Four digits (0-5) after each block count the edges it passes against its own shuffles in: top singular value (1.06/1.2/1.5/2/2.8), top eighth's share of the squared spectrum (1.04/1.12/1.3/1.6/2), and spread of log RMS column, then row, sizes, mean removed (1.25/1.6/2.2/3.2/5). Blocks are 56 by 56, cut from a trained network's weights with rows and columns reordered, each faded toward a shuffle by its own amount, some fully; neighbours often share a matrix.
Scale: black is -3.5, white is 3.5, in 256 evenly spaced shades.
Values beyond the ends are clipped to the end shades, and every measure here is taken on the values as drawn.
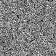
1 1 0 0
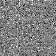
3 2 1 1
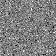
1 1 0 0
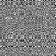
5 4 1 3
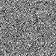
3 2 0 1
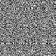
4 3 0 2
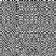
5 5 2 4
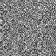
3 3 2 0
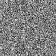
3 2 0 0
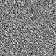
3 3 1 1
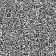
2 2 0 0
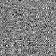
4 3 1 2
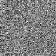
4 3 1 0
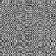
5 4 2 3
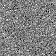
0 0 0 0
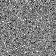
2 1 0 0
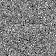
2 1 0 0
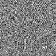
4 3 2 1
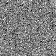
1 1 0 0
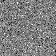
0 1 0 0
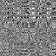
4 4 2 3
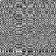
5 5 1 3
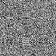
3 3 0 2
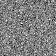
0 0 0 0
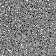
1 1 0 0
